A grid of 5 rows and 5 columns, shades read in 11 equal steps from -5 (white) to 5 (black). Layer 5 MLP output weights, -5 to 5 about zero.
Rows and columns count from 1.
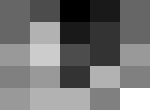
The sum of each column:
0 -6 12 8 -4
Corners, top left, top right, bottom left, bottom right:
1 1 -1 -5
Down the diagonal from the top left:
1 -2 2 -2 -5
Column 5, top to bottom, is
1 1 -1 0 -5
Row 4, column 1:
0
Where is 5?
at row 1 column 3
